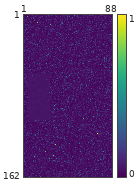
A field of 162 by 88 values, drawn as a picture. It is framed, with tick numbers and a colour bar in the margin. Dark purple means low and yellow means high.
Calmest part: middle left. Mirror symmetry: none. Odd patch: calmer, in the middle left. Stripes: none. Histogram: skewed, a long tail of high values. Slope: none.
